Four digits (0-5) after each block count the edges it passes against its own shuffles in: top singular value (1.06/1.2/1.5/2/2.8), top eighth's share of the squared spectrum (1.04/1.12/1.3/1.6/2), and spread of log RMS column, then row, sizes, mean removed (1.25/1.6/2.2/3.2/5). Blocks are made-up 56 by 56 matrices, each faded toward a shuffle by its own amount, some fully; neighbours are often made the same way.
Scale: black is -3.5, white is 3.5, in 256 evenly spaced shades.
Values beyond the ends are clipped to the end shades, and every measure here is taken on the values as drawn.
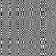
5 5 4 3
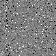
2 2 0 0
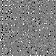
4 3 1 1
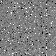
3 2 0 0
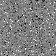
1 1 1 0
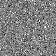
0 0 0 0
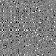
4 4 2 2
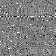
4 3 1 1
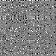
4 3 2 2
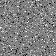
0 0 0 0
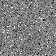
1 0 0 0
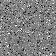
0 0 0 0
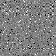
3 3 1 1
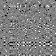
4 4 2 2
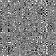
4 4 3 1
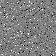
0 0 0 0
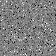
0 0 0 0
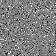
0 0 0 0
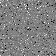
1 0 0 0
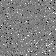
0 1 0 0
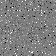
1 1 0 0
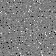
1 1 0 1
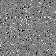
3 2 0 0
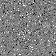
2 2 0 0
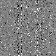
2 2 2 0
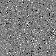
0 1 1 0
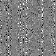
2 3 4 0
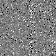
1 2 2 0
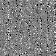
1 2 2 0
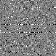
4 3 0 2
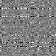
4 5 2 3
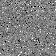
1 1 0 0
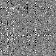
2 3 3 2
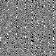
2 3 3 1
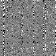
2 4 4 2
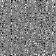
2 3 3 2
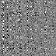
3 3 3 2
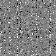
2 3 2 1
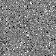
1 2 1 1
